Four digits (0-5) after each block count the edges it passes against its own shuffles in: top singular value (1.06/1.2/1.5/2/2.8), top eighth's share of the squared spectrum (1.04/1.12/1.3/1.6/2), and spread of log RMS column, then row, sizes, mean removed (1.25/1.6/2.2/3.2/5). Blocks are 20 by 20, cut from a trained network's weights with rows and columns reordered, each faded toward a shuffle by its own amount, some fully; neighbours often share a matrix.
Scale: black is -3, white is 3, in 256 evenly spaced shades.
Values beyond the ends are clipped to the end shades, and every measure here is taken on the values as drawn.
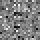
2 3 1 0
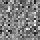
3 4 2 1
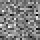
2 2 0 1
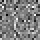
2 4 2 0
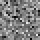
0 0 0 0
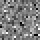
0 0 1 0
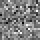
0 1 0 0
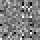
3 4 1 0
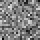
0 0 0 0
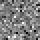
0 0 0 0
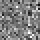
1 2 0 0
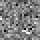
0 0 0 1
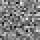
0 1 0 1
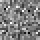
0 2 0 1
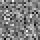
1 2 0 0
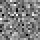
1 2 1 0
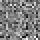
2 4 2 1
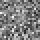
1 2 0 0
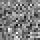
2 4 1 1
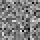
1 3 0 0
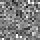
1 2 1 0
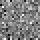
2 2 0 0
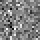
1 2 1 0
